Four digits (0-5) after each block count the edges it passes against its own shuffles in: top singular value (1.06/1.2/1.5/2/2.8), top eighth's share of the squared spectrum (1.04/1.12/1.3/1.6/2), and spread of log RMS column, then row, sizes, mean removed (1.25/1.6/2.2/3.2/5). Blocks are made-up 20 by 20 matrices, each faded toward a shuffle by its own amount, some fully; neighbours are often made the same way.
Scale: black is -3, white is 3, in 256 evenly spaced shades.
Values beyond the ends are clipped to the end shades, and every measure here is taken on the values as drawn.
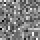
1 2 0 0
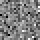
0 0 0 0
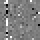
3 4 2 0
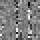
2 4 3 0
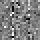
2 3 2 0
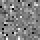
0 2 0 0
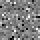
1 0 1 0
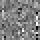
2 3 2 0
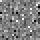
1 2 1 1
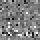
1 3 0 2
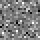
0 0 0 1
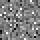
0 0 0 0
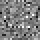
1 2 0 1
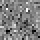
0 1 0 0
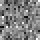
3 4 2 0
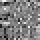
3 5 2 2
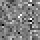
2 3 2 0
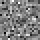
0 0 0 0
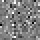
1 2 1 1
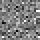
2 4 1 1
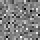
2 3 1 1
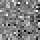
0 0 1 0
